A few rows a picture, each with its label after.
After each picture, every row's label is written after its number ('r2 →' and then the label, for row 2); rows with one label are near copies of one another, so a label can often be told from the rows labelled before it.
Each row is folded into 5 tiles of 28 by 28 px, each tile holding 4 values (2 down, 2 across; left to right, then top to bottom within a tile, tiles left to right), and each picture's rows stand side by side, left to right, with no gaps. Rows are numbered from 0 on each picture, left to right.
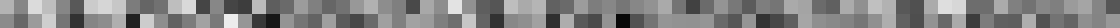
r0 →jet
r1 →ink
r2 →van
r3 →jet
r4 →van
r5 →van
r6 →jet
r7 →van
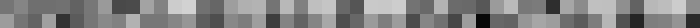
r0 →van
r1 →jet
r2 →jet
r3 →van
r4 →jet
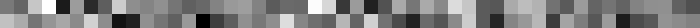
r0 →ink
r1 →van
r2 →ink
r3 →jet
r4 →van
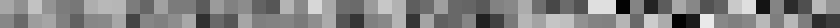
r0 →jet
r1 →van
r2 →jet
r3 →van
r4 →ink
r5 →ink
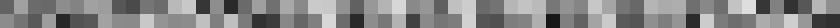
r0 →van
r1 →ink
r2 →jet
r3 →jet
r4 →jet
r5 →ink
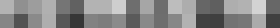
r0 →jet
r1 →jet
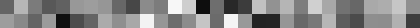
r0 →van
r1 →ink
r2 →jet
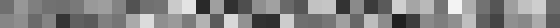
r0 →van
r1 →ink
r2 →ink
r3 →jet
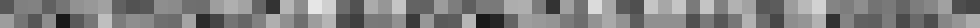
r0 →van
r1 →van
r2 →jet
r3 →van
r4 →jet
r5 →jet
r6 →van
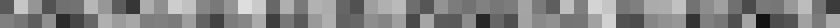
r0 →van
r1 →jet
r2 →jet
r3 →van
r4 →jet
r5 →van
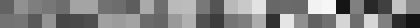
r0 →van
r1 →jet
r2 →ink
